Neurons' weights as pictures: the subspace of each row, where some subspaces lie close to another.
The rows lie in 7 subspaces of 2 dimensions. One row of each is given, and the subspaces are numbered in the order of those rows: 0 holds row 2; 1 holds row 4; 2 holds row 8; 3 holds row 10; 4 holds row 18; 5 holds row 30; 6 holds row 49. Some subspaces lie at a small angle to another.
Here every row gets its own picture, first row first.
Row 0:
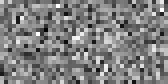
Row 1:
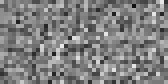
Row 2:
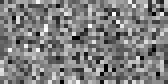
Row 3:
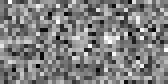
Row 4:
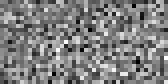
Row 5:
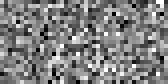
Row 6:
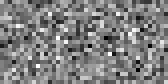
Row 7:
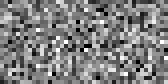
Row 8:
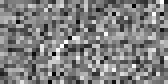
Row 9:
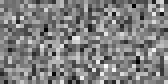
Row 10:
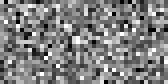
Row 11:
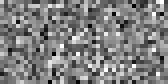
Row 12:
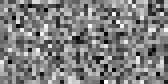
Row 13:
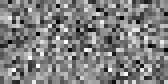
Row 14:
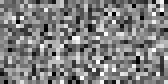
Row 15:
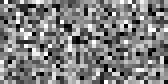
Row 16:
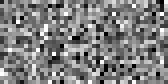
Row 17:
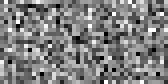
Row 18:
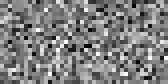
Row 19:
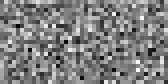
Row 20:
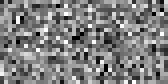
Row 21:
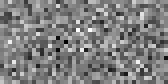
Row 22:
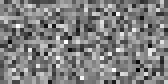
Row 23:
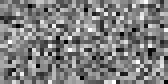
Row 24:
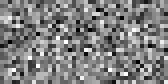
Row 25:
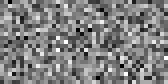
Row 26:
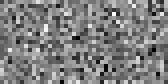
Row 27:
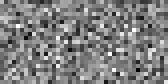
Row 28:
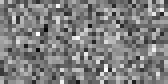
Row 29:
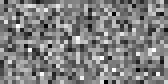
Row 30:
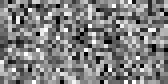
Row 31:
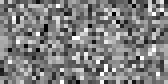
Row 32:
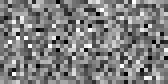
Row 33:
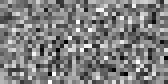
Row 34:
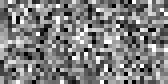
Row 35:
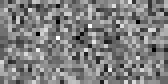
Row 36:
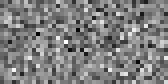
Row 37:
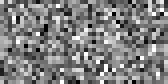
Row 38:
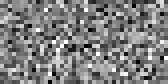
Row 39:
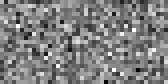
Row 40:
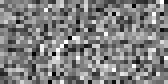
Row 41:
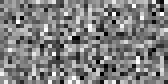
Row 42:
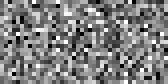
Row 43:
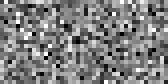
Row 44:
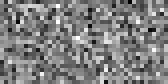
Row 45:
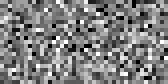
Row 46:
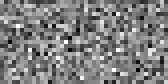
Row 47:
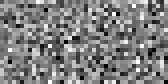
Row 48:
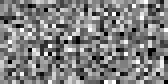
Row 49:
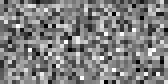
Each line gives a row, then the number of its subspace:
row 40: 2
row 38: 4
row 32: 4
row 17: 6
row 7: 2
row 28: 0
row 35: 5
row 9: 1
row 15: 3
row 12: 5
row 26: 0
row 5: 4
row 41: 1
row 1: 2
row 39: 3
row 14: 1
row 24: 5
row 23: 5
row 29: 6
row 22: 6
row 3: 3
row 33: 2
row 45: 4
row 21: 1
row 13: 5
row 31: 0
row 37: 0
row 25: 2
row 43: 3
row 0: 1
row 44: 6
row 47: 0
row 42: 4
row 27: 3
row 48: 5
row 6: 3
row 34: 5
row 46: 6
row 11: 4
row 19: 6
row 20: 1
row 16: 2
